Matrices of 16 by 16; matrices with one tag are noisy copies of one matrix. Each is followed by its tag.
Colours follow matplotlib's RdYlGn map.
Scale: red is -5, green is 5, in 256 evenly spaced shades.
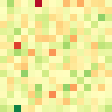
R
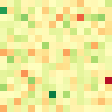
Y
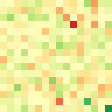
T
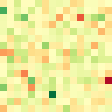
Y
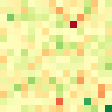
T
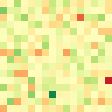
Y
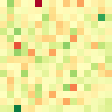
R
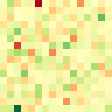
R
